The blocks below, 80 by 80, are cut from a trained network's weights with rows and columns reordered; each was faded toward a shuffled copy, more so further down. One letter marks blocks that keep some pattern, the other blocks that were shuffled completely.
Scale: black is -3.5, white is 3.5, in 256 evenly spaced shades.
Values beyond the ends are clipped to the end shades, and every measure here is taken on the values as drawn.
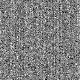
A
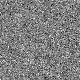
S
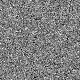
S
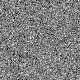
S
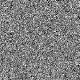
A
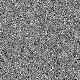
S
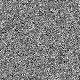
S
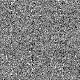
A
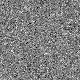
S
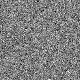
S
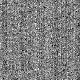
A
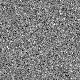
S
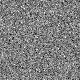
S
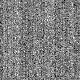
A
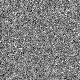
S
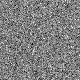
S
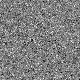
S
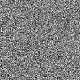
A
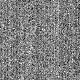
A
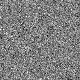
S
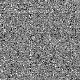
A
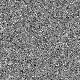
S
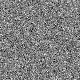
S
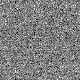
A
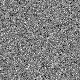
S
